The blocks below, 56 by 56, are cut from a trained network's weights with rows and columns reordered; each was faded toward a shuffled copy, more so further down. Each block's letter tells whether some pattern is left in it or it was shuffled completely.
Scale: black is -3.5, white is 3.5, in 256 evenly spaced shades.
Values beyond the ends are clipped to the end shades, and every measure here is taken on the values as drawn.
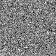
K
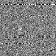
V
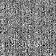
V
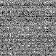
V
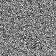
K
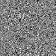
V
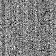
V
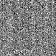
V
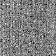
V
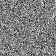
K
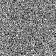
K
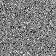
K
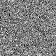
K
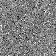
K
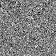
K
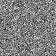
K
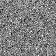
K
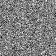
K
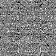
V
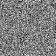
V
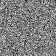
K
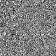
V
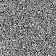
K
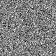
K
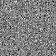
V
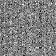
V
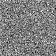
K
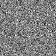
V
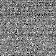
V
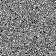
K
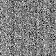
V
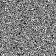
V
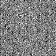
V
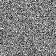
K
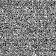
V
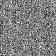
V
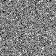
K
